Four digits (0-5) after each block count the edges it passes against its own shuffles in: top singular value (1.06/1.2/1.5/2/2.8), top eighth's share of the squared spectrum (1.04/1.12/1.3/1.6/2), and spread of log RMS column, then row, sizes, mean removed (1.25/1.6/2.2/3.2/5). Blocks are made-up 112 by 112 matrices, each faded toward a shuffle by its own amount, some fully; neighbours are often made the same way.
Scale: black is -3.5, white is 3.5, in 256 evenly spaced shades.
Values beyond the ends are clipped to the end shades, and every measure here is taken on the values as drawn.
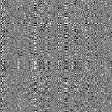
5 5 4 3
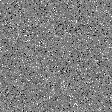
0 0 0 0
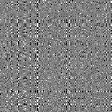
5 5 4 3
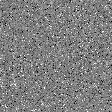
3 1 0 0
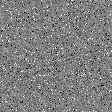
0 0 0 0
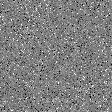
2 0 0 0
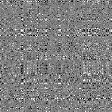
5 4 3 3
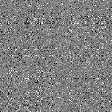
4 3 2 3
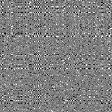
5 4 3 3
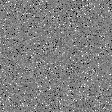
2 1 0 1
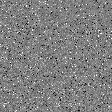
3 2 0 1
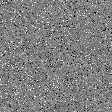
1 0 0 0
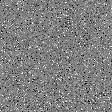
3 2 0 0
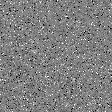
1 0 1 0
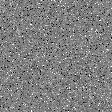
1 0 0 0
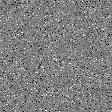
3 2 0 1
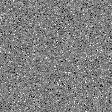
0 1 1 0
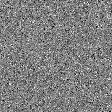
2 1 0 0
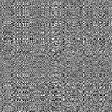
5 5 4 4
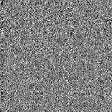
4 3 2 2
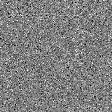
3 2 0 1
